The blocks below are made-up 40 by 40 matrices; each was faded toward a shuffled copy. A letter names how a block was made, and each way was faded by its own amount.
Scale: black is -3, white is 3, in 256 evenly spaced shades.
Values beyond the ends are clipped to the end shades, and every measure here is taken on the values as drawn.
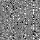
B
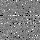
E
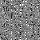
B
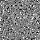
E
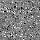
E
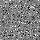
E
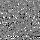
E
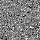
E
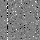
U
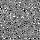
E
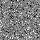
E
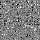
E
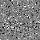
E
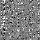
B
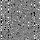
U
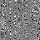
U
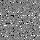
E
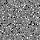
E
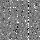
U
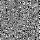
B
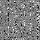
U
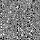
B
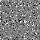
E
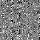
B
